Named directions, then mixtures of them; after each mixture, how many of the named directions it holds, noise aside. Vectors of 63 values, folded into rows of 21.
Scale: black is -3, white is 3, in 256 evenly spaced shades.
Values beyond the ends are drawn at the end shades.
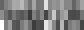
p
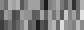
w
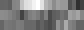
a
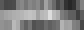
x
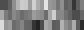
three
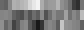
three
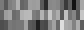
two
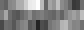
two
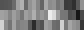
two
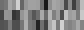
one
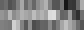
one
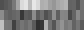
two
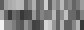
one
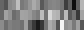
three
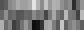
three
